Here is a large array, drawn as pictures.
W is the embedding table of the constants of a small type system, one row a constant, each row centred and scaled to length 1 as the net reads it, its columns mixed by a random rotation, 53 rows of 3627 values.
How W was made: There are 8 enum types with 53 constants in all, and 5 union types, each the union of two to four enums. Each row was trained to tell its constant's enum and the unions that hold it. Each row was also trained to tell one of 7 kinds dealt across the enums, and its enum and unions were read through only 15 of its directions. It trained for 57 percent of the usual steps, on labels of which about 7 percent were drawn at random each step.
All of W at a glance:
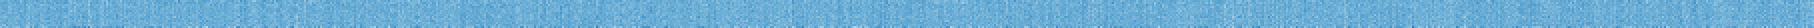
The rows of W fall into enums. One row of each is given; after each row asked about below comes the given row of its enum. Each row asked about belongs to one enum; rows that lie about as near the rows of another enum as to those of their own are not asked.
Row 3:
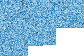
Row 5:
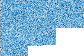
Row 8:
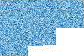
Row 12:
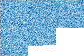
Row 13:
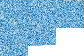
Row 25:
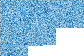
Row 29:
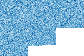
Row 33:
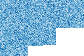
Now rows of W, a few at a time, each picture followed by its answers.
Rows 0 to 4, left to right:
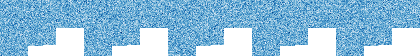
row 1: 3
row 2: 13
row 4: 3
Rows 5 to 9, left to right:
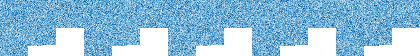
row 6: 3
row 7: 29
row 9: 8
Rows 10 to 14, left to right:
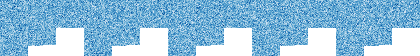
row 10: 29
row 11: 5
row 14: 12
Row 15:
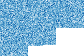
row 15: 29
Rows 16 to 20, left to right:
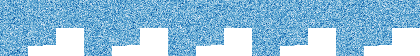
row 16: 25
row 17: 5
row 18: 12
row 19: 3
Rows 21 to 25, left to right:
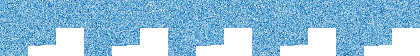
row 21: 29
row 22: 3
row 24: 29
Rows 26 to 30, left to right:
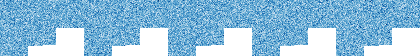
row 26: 12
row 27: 5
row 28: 3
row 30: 8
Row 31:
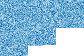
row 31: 13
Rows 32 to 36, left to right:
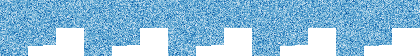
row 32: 8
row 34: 8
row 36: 29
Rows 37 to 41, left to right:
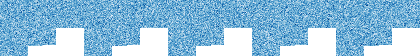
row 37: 13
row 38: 12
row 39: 8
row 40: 12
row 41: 3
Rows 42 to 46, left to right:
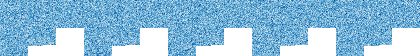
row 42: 5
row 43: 5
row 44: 25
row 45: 12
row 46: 29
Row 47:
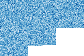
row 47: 13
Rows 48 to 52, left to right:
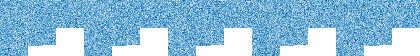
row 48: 12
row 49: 8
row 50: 8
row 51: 5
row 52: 33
